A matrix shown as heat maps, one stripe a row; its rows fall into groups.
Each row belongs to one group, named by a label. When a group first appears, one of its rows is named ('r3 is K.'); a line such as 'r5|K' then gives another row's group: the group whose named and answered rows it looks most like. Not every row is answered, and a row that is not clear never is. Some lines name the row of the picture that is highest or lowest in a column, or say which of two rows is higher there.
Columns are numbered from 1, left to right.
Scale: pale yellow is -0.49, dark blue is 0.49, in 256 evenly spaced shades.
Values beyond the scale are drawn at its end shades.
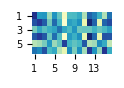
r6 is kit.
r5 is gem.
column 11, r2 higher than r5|No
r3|gem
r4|kit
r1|kit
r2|kit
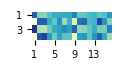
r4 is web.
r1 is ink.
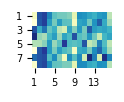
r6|web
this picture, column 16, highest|7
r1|web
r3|kit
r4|ink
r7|kit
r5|gem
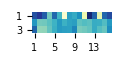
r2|ink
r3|ink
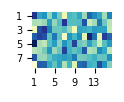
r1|kit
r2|gem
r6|gem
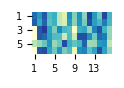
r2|kit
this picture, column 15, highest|1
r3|web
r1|kit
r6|web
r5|gem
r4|web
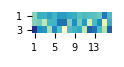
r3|kit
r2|gem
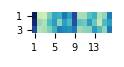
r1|ink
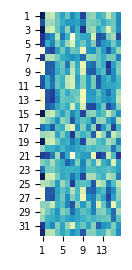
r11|kit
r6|web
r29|gem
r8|web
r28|gem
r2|ink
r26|web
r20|gem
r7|ink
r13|web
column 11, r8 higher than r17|Yes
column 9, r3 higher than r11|Yes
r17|kit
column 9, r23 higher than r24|No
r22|gem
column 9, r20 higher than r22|No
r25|gem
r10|kit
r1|ink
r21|kit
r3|ink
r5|kit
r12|web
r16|gem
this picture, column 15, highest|17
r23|ink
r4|kit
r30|gem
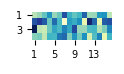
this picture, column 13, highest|2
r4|gem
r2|kit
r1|gem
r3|ink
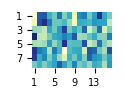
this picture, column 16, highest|6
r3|gem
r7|kit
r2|web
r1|web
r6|kit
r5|gem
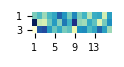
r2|ink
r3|web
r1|gem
